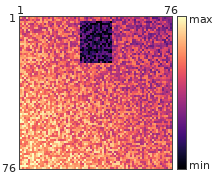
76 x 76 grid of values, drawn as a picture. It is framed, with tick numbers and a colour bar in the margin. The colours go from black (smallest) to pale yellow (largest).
The field climbs toward the bottom left. There are no regular stripes. An odd patch, lower than its surroundings, sits in the top middle. The ninth with the lowest average is the top middle.
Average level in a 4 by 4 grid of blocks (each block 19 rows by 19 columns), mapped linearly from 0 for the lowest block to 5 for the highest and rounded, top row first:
3101
4322
5432
5443
